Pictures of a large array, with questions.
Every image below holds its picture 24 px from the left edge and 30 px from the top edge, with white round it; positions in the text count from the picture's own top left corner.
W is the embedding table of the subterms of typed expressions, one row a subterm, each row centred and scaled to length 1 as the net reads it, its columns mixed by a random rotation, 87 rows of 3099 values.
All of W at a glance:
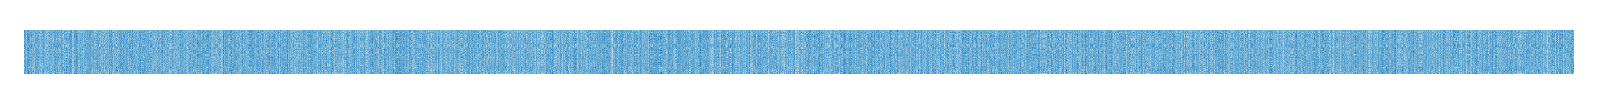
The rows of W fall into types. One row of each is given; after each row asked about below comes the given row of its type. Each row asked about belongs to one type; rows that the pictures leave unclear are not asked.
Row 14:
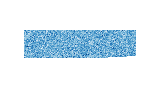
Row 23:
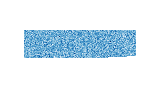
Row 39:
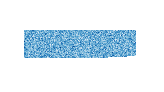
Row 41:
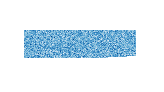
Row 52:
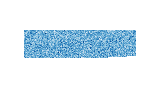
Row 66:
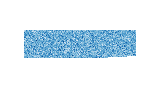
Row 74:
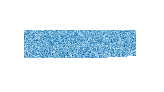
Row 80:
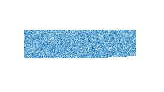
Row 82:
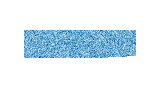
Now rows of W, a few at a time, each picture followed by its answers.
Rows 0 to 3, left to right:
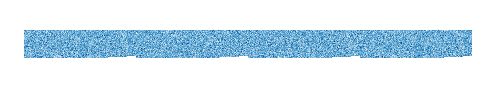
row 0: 14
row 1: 82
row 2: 23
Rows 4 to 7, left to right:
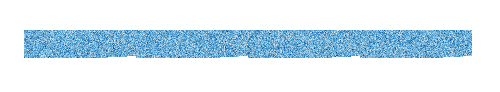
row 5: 23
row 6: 39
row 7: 82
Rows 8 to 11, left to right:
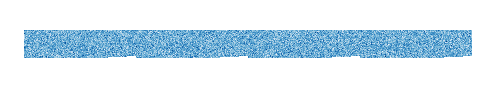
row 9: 41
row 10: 80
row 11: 23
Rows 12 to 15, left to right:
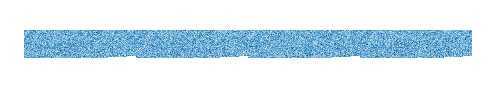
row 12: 41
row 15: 52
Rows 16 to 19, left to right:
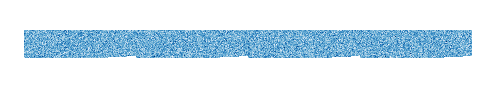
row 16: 41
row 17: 66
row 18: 39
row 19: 23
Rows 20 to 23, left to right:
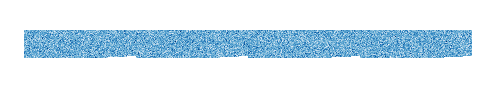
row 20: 52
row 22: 39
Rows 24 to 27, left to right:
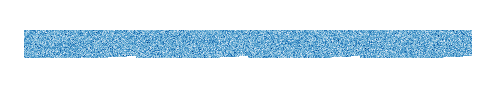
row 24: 41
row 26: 82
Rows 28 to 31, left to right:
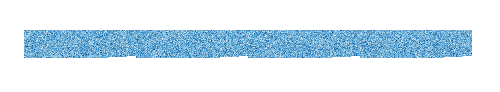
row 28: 14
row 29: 80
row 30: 14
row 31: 52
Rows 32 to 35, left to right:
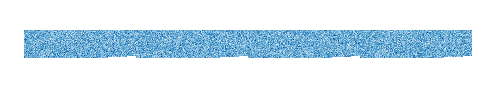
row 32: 80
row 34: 82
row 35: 80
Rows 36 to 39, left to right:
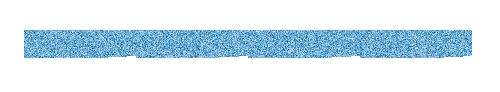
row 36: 82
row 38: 66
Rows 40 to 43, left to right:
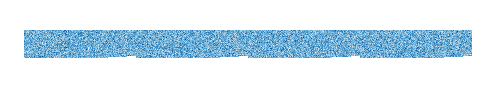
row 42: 23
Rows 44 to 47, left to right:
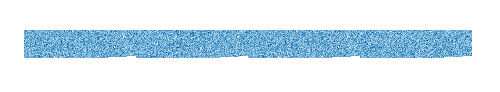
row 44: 23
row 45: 41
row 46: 23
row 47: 52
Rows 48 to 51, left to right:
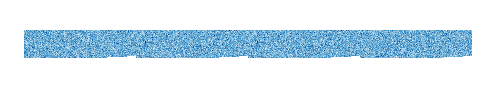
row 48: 39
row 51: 66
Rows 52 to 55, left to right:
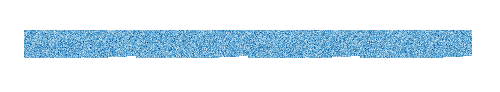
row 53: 23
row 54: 52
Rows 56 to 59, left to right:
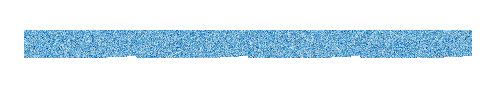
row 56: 66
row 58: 39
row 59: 52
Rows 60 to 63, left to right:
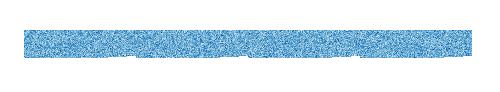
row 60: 41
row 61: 80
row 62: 74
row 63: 14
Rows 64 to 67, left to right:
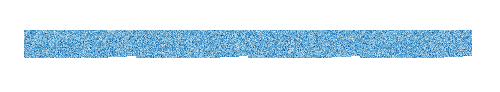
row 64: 52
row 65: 23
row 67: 41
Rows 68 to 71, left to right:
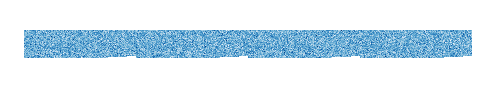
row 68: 41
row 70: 66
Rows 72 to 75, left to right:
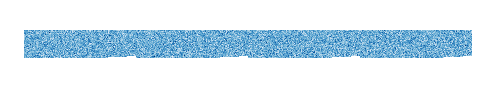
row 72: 80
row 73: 66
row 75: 82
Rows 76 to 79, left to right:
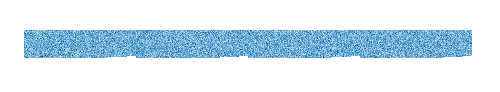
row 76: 66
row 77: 39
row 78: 80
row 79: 82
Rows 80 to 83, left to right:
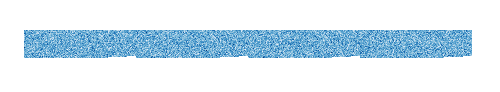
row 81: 82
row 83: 39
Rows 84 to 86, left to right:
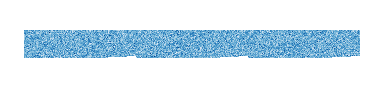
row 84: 80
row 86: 41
